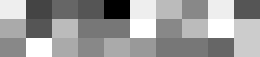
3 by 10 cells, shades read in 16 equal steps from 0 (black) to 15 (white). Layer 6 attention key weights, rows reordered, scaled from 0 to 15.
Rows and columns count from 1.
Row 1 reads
14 4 6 5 0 14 11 8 14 5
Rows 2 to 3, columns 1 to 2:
10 5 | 8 15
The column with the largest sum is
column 6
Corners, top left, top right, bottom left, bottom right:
14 5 8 12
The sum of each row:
81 101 92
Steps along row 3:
up down down up down down same down up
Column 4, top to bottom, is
5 7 8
